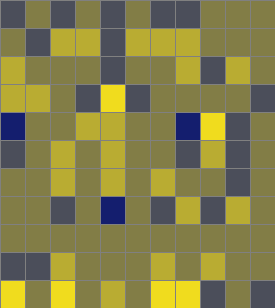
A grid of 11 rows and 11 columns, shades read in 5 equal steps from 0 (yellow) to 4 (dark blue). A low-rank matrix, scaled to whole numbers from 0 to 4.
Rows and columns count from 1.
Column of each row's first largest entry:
1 2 5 4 1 1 10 5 1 1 9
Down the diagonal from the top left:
3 3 2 3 1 2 1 1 2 2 3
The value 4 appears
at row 5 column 1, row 5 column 8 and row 8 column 5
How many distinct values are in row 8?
4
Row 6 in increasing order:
1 1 1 2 2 2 2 2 3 3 3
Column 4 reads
2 1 2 3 1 2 2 2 2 2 2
